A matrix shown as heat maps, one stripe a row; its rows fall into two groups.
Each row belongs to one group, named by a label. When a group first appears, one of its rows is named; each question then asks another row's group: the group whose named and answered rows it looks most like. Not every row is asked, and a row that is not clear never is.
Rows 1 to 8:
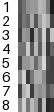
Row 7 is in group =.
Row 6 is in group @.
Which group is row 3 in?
=
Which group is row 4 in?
=
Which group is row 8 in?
@
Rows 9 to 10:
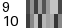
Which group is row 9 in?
@
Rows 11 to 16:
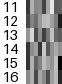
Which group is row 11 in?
@
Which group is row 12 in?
@
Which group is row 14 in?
=
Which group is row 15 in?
@
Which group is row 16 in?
@
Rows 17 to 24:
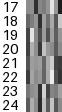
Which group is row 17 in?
@
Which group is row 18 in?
=
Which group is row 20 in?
=
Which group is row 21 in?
@
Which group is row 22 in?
@
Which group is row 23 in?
=
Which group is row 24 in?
=
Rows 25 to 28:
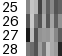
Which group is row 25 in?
=
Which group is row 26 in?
=
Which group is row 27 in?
@
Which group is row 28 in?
@
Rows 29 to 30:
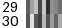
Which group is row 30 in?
=
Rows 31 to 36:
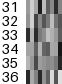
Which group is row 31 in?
=
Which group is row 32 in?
@
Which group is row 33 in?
@
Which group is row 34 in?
@
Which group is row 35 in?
@
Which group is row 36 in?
=
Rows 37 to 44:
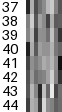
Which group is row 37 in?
@
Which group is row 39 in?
@
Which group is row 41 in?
@
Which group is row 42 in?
@
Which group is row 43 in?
=
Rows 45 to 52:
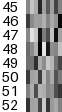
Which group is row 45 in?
=
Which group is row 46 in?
@
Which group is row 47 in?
=
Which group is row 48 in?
=
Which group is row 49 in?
@
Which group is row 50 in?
=
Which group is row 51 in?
@
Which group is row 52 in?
=
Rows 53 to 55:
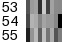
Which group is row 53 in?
=
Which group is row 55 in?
=
